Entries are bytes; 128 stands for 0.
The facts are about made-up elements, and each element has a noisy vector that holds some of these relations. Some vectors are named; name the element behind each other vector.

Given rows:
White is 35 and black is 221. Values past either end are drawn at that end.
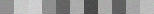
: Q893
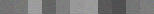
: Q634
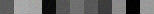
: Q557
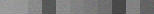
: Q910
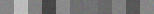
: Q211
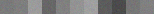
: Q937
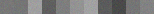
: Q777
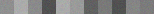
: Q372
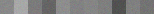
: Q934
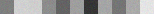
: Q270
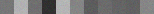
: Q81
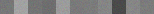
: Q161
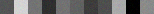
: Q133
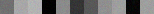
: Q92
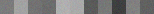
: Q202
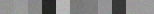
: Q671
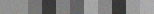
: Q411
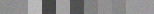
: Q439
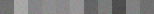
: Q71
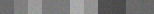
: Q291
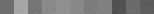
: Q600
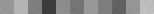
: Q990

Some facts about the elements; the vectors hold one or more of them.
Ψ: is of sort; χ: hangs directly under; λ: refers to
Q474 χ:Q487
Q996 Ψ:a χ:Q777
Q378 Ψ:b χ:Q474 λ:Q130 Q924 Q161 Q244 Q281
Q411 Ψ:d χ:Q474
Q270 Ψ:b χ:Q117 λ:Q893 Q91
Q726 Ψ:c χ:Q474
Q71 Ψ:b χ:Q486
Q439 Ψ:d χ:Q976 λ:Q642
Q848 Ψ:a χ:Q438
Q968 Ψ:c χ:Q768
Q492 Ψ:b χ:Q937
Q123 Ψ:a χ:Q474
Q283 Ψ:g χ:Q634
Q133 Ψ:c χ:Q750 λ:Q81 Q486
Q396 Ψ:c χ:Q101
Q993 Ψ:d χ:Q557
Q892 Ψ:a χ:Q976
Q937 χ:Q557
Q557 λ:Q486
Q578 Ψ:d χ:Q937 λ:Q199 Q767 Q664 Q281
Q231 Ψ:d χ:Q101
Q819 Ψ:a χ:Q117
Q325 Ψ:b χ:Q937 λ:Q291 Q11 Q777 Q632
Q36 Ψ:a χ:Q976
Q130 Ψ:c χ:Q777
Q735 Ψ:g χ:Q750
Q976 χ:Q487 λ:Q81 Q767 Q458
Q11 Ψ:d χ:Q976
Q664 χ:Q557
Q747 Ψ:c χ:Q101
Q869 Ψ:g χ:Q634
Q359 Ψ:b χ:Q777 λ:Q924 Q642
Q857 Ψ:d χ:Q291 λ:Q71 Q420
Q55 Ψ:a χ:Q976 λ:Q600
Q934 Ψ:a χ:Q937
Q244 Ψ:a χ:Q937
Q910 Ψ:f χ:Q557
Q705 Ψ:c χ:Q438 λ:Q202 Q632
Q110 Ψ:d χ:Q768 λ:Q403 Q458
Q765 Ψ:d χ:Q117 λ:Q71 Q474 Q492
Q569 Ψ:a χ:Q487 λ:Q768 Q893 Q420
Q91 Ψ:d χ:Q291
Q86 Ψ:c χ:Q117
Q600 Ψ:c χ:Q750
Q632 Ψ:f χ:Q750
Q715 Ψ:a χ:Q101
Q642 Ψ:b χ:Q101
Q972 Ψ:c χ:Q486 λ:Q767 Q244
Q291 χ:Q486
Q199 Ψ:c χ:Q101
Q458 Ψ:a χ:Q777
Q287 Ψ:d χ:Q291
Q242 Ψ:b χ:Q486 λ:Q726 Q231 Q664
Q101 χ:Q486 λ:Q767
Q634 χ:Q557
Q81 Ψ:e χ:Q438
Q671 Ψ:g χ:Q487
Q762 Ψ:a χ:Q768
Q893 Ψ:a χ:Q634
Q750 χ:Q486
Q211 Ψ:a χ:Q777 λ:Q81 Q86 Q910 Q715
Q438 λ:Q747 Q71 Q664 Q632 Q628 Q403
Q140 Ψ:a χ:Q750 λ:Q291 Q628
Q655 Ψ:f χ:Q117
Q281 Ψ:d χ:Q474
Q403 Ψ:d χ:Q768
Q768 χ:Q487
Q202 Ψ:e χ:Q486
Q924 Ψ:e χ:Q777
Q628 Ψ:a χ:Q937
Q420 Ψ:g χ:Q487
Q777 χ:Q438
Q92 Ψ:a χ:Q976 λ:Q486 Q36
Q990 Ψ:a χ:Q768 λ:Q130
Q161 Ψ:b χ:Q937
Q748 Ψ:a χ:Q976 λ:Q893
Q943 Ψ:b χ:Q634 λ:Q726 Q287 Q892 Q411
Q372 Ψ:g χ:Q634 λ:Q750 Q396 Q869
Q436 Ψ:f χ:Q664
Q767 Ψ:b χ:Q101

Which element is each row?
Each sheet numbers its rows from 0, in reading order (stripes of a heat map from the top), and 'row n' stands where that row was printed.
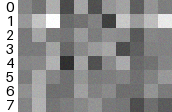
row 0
Q11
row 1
Q748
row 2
Q130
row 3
Q664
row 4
Q36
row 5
Q705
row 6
Q244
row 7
Q715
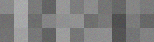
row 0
Q458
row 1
Q642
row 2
Q86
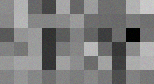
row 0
Q378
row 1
Q140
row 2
Q486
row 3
Q474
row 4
Q420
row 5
Q993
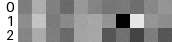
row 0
Q359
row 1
Q101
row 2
Q735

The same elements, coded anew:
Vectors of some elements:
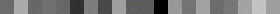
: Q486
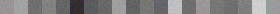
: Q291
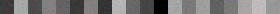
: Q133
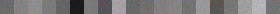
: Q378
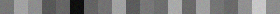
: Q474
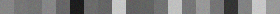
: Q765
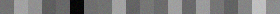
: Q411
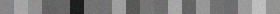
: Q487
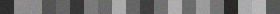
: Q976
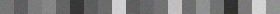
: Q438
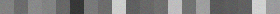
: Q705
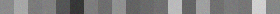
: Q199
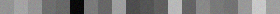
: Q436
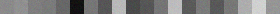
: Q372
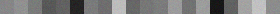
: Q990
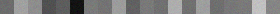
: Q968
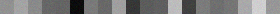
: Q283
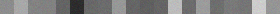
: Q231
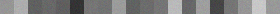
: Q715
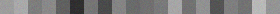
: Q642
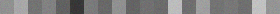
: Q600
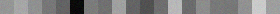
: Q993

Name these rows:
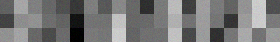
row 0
Q767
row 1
Q110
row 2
Q893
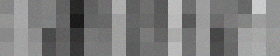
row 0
Q71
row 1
Q91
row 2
Q36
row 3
Q892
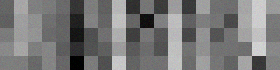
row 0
Q81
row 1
Q578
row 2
Q420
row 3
Q632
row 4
Q270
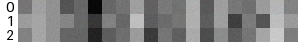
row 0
Q768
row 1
Q130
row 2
Q671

